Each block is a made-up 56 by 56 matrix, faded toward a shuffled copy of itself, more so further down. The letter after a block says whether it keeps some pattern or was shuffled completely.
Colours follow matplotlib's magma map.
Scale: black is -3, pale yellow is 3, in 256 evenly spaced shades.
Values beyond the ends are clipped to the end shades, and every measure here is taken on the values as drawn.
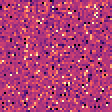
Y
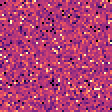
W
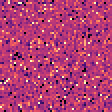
Y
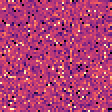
Y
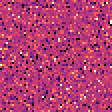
W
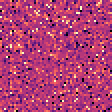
Y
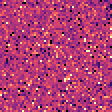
W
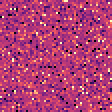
W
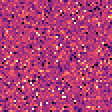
W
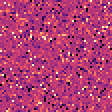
W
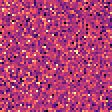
Y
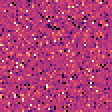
W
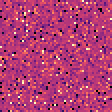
W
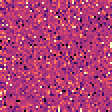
Y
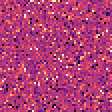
W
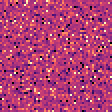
Y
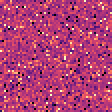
Y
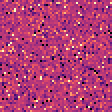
W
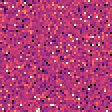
W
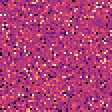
W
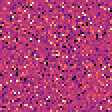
W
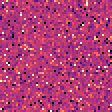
W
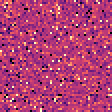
Y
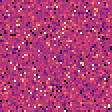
W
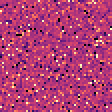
W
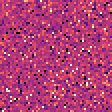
Y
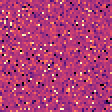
W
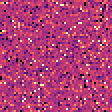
Y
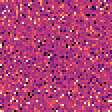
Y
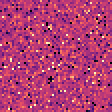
W
